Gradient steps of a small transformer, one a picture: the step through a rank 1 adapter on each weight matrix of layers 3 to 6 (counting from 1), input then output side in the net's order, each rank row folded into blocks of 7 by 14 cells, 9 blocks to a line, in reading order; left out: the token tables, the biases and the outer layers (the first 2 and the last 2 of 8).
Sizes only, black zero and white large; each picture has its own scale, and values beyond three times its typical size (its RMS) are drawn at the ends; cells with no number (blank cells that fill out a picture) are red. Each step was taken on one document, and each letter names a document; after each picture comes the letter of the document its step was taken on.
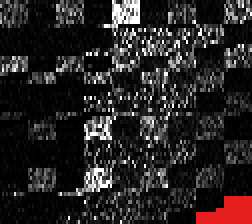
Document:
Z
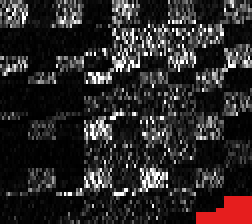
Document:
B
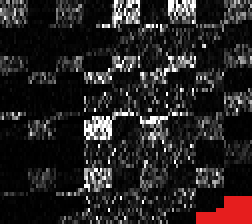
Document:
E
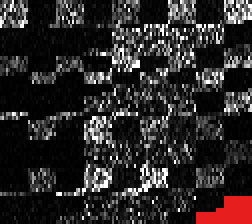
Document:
B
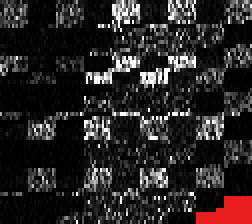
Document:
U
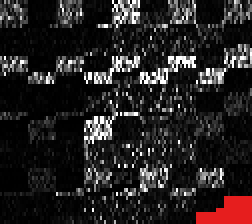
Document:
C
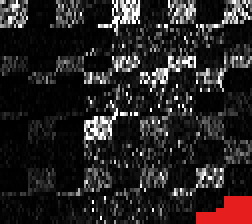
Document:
C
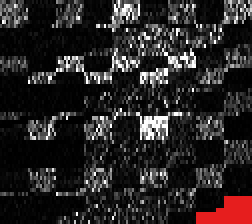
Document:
U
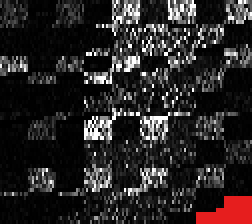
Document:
Z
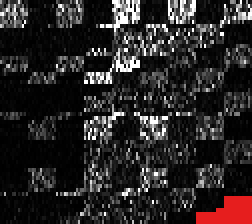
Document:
B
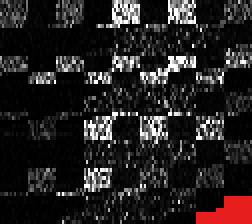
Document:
E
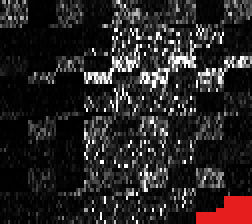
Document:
C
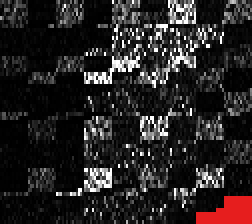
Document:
C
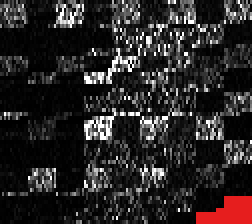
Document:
Z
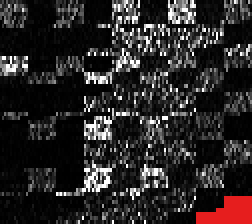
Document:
B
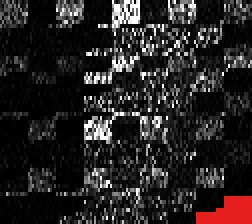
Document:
Z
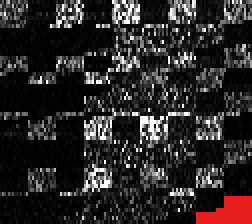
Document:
Z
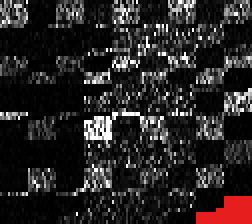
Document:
U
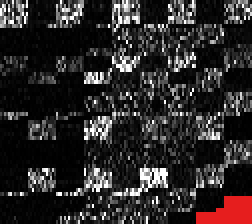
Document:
B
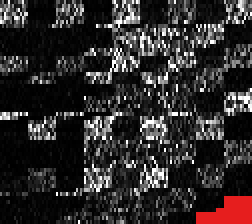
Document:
Z
